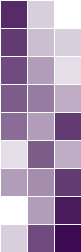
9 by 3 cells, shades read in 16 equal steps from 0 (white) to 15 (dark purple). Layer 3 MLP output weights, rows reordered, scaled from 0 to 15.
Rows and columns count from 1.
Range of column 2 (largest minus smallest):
8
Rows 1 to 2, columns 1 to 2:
13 3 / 12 4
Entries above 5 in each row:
1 1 2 2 3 1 3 2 2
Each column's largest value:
13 11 15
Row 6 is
2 10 5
